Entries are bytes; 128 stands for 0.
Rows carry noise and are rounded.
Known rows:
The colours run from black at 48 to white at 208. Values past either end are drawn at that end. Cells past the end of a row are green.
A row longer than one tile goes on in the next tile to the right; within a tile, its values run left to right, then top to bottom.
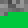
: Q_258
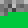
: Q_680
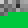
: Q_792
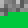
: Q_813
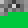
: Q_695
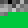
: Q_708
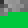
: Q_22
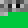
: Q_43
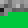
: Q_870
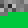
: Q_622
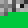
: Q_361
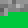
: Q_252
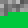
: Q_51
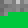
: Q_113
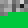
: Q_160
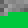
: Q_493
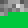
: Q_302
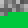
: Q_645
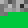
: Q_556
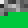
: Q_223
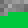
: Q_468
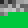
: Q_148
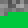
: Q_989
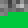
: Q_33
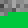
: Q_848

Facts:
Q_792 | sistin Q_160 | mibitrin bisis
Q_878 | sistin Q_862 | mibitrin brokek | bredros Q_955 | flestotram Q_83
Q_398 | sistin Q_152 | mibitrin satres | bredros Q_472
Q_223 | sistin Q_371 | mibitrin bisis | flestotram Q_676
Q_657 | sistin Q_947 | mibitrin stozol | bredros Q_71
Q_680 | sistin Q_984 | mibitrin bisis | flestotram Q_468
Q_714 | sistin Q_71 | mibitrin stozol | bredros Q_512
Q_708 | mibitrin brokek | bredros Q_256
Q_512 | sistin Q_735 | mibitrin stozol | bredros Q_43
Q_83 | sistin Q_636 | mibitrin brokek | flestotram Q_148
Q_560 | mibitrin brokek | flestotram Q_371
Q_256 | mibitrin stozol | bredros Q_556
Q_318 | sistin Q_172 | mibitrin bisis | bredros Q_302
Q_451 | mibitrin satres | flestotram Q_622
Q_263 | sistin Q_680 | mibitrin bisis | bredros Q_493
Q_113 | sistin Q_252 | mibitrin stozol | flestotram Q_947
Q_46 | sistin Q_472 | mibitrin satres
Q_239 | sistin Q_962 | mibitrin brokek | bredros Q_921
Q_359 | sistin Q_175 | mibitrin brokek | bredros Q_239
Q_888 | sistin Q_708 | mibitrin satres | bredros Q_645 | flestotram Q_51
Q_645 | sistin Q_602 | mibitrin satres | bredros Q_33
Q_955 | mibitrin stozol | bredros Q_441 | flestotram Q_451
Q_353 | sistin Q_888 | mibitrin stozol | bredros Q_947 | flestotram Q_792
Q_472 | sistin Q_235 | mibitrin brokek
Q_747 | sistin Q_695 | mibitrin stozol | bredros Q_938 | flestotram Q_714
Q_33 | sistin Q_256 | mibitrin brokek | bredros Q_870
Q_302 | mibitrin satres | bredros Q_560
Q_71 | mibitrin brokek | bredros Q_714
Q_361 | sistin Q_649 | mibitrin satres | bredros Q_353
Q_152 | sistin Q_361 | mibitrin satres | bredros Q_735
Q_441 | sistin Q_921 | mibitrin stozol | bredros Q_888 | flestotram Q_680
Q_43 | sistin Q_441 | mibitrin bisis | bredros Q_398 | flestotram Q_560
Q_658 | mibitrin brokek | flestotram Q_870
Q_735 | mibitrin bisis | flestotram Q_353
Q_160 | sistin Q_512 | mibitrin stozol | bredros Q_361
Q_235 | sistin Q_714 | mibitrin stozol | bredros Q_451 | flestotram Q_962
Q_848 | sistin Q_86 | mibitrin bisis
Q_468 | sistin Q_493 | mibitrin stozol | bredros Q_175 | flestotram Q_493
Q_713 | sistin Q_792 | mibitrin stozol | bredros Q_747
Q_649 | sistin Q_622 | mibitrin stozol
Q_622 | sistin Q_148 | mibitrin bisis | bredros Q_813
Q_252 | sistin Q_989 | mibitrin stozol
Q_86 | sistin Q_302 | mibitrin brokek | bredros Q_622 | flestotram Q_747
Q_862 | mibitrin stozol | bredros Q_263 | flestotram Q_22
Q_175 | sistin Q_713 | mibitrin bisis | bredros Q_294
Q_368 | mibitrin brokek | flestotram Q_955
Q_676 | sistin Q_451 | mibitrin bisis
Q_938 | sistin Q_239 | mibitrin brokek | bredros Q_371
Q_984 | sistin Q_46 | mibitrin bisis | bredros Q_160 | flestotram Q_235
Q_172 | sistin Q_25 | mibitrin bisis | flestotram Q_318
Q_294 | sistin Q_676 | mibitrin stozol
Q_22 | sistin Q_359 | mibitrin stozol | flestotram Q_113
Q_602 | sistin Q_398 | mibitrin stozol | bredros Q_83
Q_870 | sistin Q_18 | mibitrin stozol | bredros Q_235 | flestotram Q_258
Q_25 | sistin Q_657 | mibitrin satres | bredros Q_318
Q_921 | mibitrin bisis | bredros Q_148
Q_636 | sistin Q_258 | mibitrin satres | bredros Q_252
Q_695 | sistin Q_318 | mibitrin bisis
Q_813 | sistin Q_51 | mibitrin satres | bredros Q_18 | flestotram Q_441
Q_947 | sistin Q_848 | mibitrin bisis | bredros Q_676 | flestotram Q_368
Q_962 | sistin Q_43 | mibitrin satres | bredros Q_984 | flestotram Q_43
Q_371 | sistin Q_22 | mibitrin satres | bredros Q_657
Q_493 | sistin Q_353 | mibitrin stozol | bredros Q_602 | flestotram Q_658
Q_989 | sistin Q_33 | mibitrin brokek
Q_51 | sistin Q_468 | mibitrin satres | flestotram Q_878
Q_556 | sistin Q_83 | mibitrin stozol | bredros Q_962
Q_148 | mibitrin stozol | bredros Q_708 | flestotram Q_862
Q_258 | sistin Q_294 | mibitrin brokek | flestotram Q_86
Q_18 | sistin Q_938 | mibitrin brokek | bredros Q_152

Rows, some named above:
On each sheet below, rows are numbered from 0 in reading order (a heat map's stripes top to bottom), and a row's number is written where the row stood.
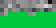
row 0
Q_602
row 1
Q_371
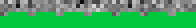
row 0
Q_735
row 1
Q_22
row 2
Q_962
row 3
Q_256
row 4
Q_735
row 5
Q_86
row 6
Q_441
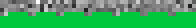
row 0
Q_235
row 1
Q_353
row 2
Q_735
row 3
Q_870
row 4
Q_512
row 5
Q_113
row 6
Q_556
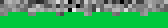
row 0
Q_955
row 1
Q_921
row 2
Q_676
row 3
Q_398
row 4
Q_708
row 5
Q_441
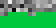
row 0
Q_947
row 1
Q_657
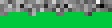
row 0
Q_556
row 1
Q_512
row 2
Q_622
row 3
Q_878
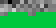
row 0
Q_708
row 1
Q_175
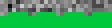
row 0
Q_472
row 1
Q_747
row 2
Q_888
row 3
Q_83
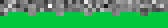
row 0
Q_862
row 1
Q_71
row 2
Q_560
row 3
Q_984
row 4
Q_113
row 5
Q_938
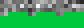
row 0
Q_714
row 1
Q_713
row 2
Q_451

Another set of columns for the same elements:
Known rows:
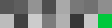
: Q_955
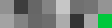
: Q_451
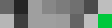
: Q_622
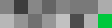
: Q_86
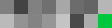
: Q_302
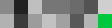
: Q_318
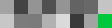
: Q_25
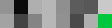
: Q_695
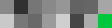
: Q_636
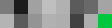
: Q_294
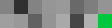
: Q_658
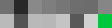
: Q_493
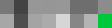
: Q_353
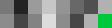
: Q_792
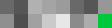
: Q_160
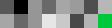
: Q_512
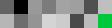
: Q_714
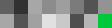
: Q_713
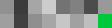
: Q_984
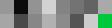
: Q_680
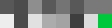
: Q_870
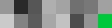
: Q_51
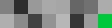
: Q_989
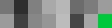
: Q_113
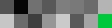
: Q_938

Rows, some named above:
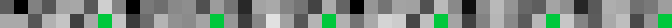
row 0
Q_71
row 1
Q_43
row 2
Q_175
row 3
Q_714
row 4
Q_223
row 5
Q_51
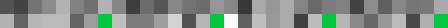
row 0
Q_862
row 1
Q_813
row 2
Q_235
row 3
Q_86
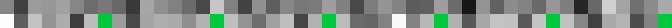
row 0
Q_235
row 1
Q_921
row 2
Q_86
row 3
Q_361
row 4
Q_747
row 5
Q_83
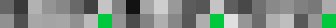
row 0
Q_921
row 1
Q_676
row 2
Q_878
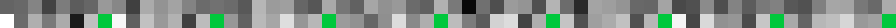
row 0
Q_645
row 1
Q_235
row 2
Q_256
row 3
Q_708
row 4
Q_371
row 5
Q_602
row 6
Q_441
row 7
Q_148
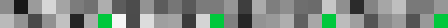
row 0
Q_472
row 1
Q_870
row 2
Q_947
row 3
Q_560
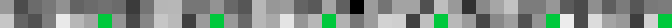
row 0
Q_962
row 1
Q_22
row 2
Q_256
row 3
Q_714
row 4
Q_560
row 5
Q_870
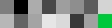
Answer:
Q_657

